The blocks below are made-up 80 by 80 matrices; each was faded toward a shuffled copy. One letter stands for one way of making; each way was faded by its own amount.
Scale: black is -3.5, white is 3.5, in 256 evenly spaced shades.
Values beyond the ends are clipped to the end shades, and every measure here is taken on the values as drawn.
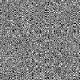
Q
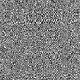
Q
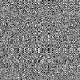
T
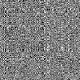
T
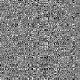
Q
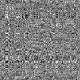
Q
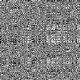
T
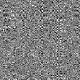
Q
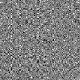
Q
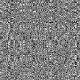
T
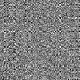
T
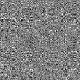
Q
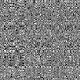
Q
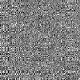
Q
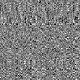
Q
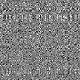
Q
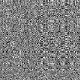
T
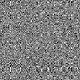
Q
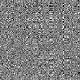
Q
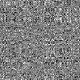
Q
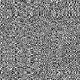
T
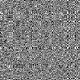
T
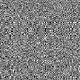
T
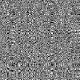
T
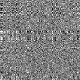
T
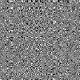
Q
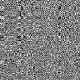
T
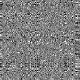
Q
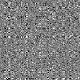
Q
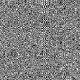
T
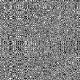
T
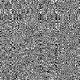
Q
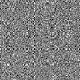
T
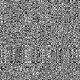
Q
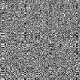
T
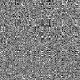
T
